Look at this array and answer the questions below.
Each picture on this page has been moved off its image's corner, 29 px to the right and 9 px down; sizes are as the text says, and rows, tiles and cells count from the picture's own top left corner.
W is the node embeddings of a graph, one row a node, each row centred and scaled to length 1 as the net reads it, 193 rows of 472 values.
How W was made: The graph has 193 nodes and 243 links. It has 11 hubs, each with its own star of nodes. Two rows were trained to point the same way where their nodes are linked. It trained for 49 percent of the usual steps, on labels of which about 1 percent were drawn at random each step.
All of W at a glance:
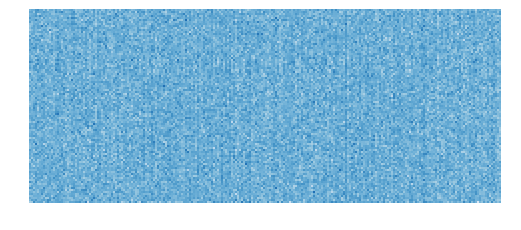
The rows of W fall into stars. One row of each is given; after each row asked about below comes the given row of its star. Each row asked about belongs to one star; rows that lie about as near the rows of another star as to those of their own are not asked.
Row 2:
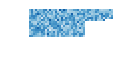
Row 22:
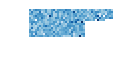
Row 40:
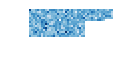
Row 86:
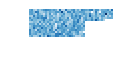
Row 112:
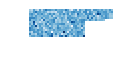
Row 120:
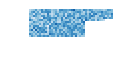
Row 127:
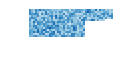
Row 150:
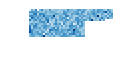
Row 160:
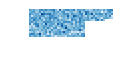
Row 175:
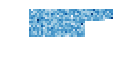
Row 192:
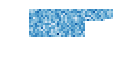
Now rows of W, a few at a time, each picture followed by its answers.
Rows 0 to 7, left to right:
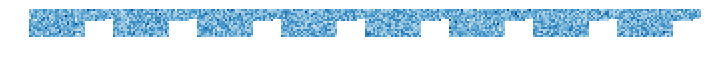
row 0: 2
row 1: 160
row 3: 150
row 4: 175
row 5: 150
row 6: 127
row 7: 2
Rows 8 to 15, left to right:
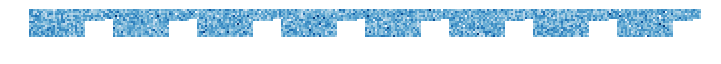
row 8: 175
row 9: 160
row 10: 2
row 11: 2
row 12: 175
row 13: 192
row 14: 86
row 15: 175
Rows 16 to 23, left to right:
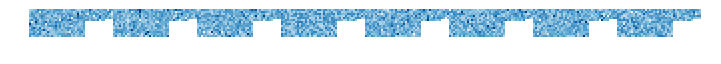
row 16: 40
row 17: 112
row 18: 22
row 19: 160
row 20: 2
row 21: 150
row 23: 112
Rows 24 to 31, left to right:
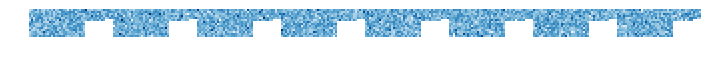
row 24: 22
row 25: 175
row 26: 40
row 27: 192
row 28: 192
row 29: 22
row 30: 192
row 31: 160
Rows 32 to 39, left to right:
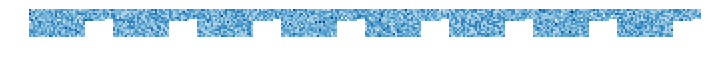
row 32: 127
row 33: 160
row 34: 22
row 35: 112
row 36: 192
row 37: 40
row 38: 40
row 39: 192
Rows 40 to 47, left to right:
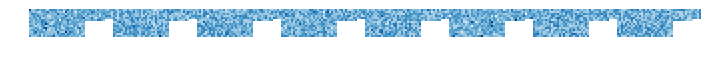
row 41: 127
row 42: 2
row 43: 175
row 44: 120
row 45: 22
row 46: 160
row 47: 86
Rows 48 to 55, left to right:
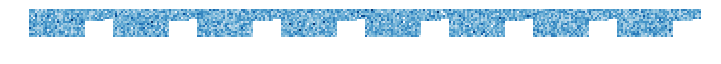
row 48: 160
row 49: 120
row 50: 112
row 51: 112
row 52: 150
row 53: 112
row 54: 112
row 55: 112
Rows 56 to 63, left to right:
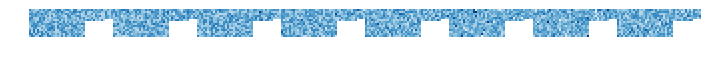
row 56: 192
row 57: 40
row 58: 40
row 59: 175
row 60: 112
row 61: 112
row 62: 112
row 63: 120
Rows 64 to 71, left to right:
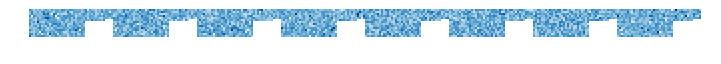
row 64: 120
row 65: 192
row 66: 127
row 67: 86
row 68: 22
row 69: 120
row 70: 40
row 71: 22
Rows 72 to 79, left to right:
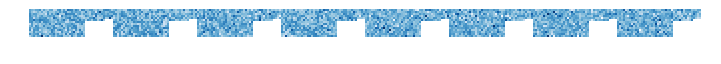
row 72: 175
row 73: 86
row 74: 2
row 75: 150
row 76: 86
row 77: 127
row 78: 120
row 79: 2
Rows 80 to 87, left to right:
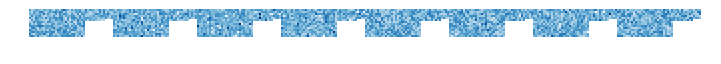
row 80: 127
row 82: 175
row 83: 160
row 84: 150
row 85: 150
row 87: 150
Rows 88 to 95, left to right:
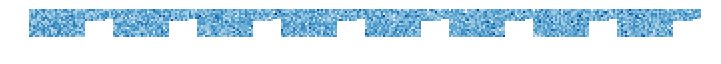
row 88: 2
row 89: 192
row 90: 160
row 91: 192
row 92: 86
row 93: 150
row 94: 150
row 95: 160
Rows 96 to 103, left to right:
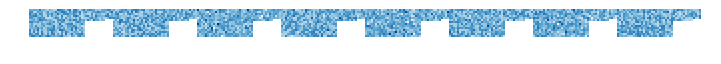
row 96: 175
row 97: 40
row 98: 40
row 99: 150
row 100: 2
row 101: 175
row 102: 192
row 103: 127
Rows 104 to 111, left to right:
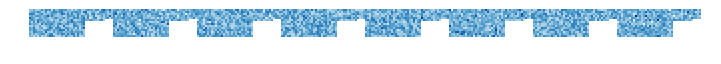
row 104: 112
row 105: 175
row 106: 175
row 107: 2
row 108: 127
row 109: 127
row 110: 22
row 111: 86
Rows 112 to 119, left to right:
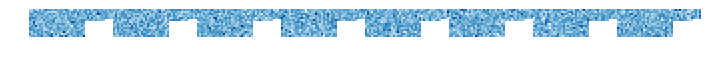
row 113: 86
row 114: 127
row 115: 160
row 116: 192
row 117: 2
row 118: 40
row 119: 86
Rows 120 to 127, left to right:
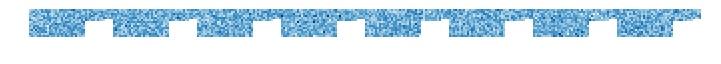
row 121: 160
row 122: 120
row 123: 22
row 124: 120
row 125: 175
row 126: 127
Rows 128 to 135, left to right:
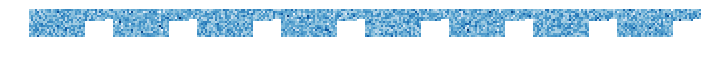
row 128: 127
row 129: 40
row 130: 192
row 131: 127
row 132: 160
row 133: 40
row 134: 2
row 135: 2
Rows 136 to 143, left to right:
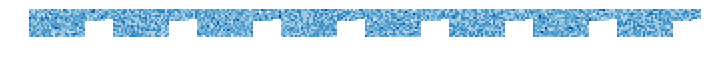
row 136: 2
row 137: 127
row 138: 86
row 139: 22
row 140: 2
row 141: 2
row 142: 127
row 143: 160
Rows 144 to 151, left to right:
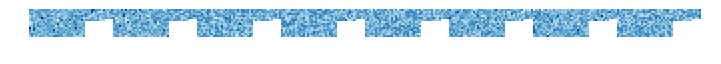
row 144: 86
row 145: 112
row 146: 175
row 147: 192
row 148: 86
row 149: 192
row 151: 127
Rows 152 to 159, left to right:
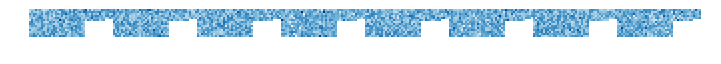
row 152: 175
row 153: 192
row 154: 40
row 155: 120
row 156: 150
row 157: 192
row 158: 127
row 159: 192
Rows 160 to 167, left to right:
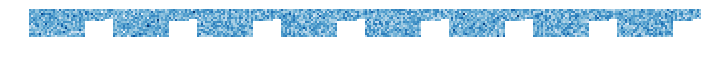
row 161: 120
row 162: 127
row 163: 192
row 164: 112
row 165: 86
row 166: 2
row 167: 40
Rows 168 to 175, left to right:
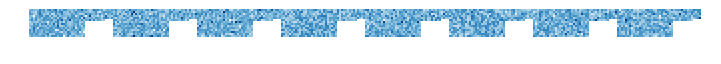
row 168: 86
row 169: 120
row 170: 112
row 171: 120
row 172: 150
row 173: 40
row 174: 2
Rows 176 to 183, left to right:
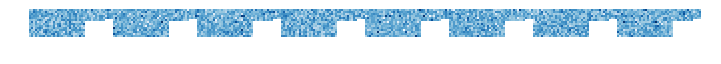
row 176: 22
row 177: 86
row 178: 150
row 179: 175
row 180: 22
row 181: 127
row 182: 127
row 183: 150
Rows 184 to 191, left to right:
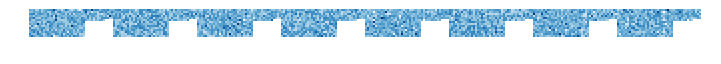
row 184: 112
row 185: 2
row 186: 2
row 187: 112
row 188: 120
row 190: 127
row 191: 40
